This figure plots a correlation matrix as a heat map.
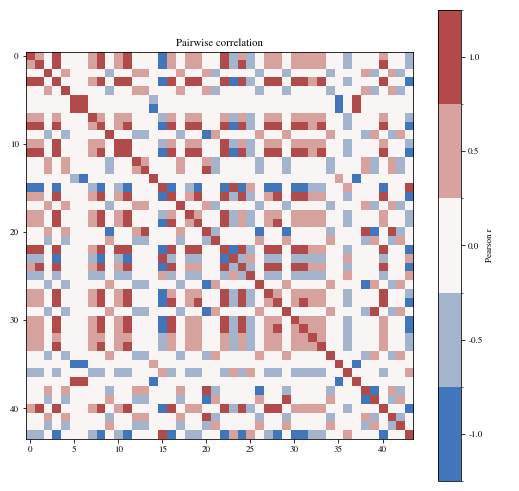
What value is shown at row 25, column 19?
-0.5
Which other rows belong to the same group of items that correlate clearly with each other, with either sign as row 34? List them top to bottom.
2, 4, 9, 12, 13, 17, 20, 21, 26, 29, 38, 39, 41, 42
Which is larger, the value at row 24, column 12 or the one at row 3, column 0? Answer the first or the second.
the second
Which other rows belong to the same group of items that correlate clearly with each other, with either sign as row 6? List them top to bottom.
5, 14, 35, 37
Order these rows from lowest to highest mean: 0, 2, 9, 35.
35, 9, 2, 0
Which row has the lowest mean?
15
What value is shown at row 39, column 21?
0.5
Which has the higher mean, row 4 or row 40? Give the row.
40
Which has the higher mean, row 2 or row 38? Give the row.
2
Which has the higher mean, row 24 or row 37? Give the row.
24
